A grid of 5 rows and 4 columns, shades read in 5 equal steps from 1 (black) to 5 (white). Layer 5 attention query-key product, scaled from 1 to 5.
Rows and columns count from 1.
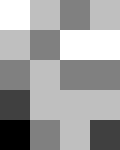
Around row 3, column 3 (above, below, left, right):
5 4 4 3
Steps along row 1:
down down up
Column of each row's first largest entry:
1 3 2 2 3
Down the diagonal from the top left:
5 3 3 4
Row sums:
16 17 13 14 10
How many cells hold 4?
8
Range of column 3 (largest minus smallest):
2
